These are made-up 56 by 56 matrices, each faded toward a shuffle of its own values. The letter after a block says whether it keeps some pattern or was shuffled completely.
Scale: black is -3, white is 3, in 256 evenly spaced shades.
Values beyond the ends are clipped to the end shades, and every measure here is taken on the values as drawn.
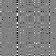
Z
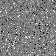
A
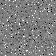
A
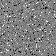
A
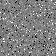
A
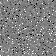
A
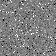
A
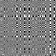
Z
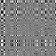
Z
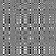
Z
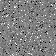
A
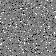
A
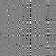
Z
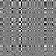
Z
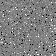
A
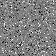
A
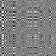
Z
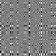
Z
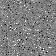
A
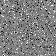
A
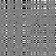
Z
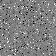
A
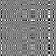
Z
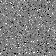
A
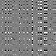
Z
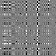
Z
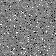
A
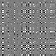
Z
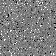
A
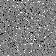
A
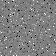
A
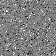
A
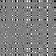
Z
